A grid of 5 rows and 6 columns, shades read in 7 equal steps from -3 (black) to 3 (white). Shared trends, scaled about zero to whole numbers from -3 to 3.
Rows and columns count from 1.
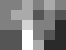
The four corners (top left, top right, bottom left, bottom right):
0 0 -1 -2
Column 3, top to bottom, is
1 1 2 3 3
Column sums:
-2 -1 10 0 -2 -7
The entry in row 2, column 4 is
-1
